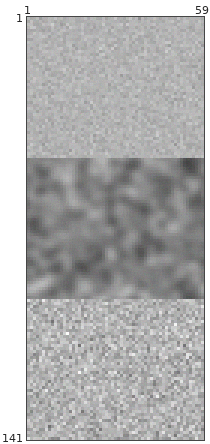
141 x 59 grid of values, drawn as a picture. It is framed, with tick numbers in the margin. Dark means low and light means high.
It is made of 3 by 1 panels. Panel 1,1: high, fine-grained, faint in contrast. Panel 2,1: middling, blotchy. Panel 3,1: high, fine-grained.
